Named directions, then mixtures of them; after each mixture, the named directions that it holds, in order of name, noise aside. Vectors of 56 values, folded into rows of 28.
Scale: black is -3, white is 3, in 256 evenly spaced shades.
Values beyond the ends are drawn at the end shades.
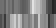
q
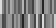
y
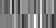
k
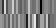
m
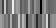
k, m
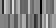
k, m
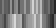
k, q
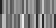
y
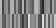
m, y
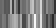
k, q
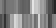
q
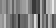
k, q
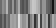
k, q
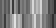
k, q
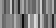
k, y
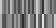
y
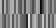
m, y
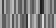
m, y
